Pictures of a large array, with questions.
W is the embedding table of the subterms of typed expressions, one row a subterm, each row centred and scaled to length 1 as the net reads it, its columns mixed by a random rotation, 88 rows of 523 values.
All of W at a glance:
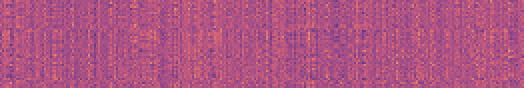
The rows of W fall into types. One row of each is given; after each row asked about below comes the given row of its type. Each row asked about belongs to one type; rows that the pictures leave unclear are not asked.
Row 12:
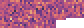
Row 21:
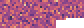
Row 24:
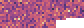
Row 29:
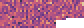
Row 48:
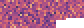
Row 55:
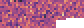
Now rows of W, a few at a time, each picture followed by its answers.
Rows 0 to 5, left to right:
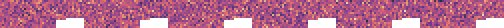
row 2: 24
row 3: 48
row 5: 55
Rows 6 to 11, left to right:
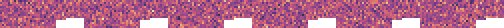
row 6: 55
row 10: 29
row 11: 24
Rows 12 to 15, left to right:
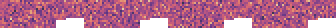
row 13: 48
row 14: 24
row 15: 21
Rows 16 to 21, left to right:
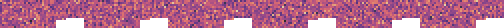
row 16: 12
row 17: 55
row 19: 48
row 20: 29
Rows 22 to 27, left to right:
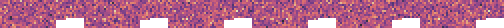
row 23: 12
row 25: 12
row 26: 21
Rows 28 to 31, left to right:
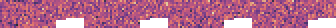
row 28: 55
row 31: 48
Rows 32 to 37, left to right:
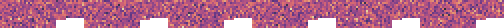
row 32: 12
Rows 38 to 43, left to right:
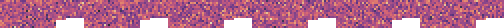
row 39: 12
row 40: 24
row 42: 29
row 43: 21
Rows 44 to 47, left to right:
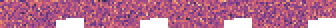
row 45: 55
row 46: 21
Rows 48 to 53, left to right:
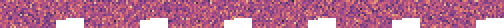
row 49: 55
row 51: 24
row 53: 21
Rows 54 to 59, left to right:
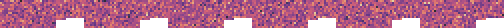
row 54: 48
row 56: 24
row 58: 21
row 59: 12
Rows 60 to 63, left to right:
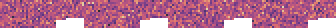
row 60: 29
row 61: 12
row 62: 48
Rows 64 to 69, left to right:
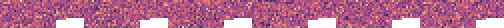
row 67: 55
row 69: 21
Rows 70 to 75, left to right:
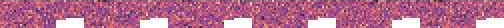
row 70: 12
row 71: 55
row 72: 29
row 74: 24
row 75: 55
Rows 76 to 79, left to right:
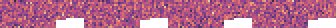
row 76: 55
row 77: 55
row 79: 48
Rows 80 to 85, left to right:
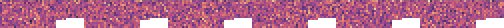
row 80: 12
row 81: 21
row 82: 12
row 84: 48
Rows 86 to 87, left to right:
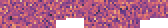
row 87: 12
